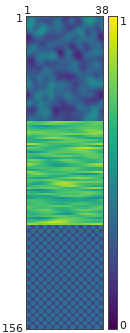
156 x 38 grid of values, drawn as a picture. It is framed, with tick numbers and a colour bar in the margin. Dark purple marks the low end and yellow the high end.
It is made of 3 by 1 panels. Panel 1,1: low, blotchy. Panel 2,1: high, streaked across. Panel 3,1: low, checkered.
